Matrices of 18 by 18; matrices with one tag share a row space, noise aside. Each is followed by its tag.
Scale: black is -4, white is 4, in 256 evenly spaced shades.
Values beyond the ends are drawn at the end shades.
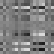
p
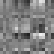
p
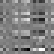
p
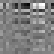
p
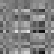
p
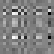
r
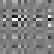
r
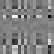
r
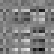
p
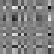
r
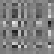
r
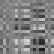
p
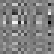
r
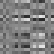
p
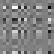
r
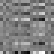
p
